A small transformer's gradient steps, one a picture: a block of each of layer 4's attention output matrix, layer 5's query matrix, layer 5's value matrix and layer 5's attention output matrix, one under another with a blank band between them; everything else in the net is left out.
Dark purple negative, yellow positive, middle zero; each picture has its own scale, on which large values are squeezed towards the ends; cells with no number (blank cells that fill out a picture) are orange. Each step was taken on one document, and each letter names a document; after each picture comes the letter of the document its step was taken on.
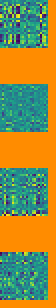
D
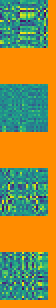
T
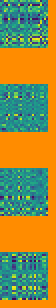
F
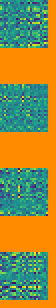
F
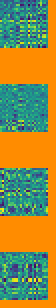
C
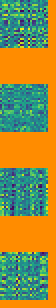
C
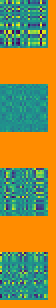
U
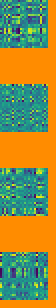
U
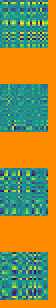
F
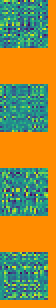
T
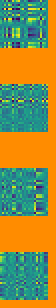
U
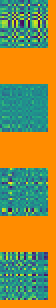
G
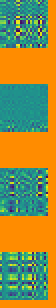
G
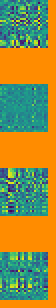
G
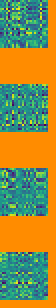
U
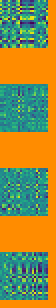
T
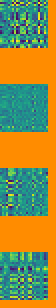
G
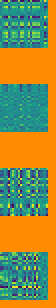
F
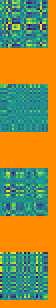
U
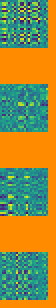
C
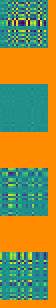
G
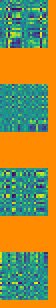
U
